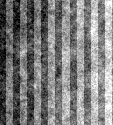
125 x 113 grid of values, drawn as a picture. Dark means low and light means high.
The field climbs toward the right. The ninth with the lowest average is the top left. Stripes running up and down repeat 8 times from left to right.
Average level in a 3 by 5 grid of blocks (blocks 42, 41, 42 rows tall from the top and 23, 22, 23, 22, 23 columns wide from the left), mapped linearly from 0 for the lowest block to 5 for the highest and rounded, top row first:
0 1 2 3 5 | 1 2 3 3 5 | 1 2 3 3 5
